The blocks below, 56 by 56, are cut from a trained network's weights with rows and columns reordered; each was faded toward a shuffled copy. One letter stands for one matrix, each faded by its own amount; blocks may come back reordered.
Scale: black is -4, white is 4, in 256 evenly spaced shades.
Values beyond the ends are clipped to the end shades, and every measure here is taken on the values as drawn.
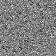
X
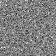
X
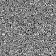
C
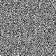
C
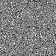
X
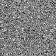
C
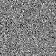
X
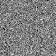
C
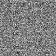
C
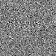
C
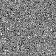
X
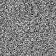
C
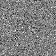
X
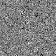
X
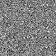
C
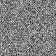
X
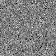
X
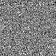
C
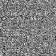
C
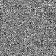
C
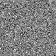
X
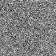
X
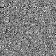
C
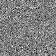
X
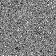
X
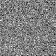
C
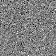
X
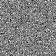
X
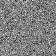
X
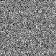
C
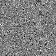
X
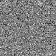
C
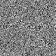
C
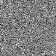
X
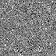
X
